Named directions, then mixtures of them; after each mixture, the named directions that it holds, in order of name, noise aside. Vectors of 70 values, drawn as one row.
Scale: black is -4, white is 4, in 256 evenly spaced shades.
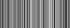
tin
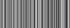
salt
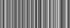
salt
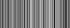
tin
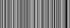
salt, tin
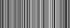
tin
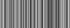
salt, tin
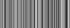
salt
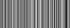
salt, tin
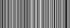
salt, tin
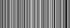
salt, tin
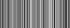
tin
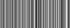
salt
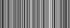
tin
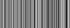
salt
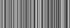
salt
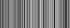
tin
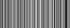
salt, tin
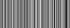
salt, tin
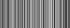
tin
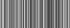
salt, tin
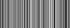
tin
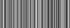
salt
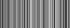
tin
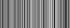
tin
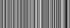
salt, tin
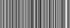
salt, tin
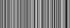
salt, tin
